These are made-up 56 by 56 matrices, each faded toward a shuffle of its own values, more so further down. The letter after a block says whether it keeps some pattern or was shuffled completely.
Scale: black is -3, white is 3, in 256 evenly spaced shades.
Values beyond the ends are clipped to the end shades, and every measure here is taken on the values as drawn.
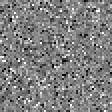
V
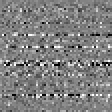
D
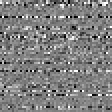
D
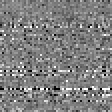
D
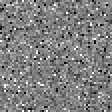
V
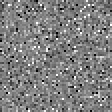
V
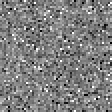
V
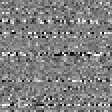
D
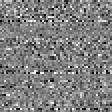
D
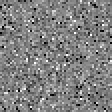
V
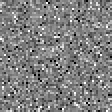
V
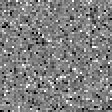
V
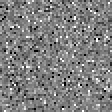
V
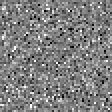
V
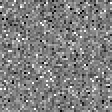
V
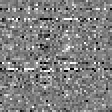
D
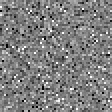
V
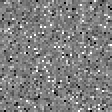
V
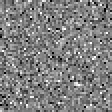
V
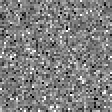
V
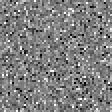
V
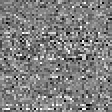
D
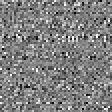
D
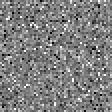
V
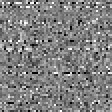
D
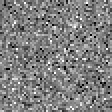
V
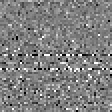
D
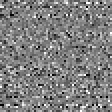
D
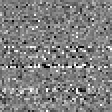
D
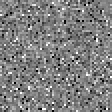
V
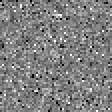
V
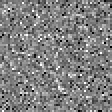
V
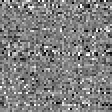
D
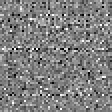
D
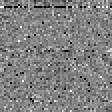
D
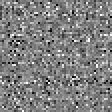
D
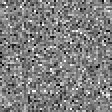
V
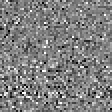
D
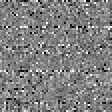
D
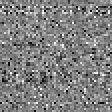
D
